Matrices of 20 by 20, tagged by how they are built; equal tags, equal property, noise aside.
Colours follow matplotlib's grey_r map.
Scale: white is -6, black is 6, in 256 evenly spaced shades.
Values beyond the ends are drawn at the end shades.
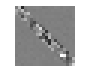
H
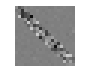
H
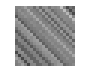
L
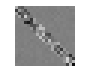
H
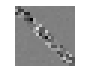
H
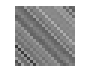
L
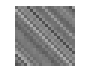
L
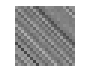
L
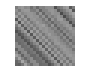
L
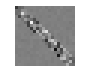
H
